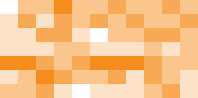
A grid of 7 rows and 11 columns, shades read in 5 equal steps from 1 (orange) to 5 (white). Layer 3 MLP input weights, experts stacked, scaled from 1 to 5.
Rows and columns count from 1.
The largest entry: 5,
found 3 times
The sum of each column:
25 20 18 17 23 22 19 21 18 19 22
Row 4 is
4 4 4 3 3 4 4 4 3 4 3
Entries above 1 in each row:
10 11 11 11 6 10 11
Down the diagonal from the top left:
5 2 2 3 2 3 4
